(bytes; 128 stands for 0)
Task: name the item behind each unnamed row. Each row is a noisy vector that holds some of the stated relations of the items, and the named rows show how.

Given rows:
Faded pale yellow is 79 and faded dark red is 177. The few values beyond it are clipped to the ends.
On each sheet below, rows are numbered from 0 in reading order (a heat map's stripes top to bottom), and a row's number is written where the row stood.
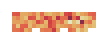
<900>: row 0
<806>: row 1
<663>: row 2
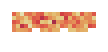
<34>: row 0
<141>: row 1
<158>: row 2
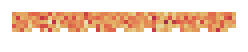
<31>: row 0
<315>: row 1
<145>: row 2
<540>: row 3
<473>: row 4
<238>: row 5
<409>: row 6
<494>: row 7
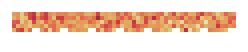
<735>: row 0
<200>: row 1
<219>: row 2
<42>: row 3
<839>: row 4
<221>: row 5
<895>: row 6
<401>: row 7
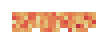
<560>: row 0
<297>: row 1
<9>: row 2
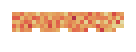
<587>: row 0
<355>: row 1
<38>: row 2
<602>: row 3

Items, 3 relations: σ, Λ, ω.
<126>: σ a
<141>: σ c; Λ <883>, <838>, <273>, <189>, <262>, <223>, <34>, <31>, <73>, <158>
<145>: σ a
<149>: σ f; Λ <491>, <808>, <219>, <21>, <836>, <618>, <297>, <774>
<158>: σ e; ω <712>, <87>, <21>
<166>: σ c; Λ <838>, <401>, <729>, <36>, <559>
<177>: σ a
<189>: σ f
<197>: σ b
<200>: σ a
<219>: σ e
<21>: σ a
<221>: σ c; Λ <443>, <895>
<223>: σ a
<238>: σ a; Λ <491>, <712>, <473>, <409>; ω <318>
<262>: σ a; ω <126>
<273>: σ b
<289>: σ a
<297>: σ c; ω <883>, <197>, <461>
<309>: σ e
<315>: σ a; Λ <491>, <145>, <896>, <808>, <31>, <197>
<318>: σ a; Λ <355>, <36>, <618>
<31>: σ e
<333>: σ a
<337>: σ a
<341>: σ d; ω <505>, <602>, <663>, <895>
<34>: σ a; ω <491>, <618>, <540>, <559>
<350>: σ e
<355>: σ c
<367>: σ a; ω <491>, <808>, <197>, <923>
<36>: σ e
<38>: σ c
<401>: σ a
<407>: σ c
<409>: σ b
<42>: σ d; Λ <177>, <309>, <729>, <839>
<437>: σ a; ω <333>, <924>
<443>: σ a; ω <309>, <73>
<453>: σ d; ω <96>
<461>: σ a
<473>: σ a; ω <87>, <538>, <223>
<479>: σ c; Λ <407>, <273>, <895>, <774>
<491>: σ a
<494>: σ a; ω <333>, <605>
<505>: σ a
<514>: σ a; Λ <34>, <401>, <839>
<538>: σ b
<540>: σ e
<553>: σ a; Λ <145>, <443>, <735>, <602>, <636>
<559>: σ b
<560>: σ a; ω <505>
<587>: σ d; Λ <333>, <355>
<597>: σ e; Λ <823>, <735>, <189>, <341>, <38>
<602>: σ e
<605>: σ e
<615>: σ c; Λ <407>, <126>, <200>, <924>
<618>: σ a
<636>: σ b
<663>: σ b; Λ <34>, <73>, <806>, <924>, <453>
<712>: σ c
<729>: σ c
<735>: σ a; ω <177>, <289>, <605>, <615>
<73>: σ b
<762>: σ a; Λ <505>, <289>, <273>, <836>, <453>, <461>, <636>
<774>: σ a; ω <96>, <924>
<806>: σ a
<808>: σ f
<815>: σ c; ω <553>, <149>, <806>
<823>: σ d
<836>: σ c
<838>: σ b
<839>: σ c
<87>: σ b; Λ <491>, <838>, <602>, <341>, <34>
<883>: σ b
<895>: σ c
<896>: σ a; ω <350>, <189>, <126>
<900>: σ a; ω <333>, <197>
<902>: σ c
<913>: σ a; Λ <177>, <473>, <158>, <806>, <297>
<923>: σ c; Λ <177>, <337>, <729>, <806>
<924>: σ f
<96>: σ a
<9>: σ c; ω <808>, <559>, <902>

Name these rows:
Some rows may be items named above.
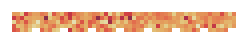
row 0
<505>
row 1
<453>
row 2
<923>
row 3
<149>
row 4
<96>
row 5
<21>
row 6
<262>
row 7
<21>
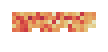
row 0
<806>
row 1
<553>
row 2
<505>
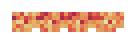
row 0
<149>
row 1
<615>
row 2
<615>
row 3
<597>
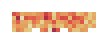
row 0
<774>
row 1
<126>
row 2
<712>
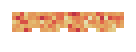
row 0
<350>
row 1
<560>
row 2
<197>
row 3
<774>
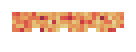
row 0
<605>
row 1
<762>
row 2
<913>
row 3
<189>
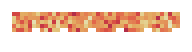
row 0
<333>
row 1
<315>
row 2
<197>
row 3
<177>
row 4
<461>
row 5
<896>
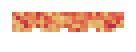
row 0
<73>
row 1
<223>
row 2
<605>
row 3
<309>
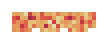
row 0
<815>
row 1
<87>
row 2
<913>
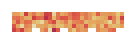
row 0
<289>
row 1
<126>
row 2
<538>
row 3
<618>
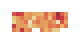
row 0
<197>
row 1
<443>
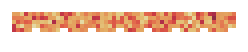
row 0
<289>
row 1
<141>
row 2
<559>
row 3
<318>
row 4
<883>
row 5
<177>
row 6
<341>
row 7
<924>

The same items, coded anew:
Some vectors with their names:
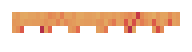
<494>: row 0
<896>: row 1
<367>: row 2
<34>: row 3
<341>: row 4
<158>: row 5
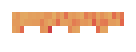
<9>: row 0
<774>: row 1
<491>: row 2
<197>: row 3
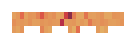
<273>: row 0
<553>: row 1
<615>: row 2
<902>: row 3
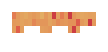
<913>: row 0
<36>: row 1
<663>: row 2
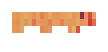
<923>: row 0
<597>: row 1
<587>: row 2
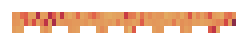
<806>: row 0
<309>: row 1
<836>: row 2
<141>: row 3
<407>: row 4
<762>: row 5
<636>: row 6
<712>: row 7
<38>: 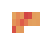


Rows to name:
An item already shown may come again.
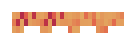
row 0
<309>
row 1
<309>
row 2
<197>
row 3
<297>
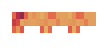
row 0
<443>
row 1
<262>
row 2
<262>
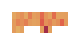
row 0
<883>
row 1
<560>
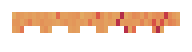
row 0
<34>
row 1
<538>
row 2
<762>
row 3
<149>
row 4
<896>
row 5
<341>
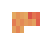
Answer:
<21>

